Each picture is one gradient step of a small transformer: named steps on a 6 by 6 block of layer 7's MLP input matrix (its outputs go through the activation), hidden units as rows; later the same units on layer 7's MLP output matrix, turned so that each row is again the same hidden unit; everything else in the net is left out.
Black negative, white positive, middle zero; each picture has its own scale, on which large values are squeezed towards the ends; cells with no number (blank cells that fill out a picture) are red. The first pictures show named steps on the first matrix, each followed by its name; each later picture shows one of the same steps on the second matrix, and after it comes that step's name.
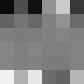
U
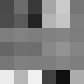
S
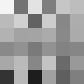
U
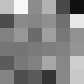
U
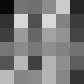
U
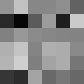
S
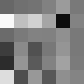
S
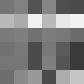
S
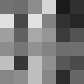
U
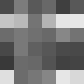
S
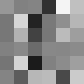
U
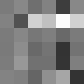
S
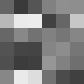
S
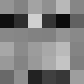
S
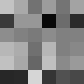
S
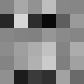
S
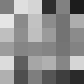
U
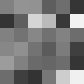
S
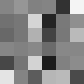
U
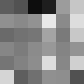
U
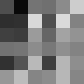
U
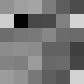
S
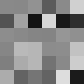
S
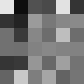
U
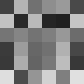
S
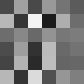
S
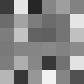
U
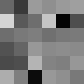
S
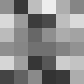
U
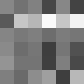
S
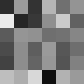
S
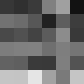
U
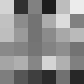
U
